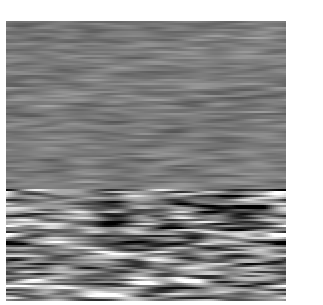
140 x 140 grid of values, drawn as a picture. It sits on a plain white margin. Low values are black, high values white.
Histogram: heavy tails on both sides. Slope: none. Grain: streaks across. Seam: horizontal, 60% of the way down, the top part calmer.
